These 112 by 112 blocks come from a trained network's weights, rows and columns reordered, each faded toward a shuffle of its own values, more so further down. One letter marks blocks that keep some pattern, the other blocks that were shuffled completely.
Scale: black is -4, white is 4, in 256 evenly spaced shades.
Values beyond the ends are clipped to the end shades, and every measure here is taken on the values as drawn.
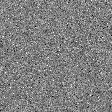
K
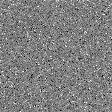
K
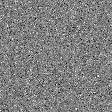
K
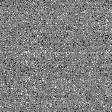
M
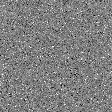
K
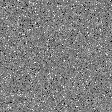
K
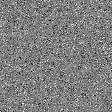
K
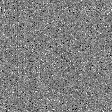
M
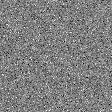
K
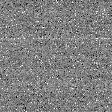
M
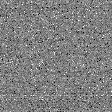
M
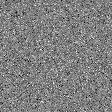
K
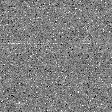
M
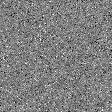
K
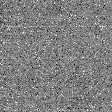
M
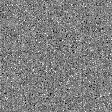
M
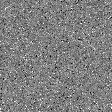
K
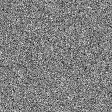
K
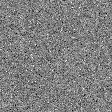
K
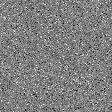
K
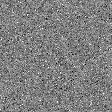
K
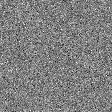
K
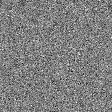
K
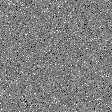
K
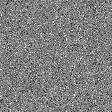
K
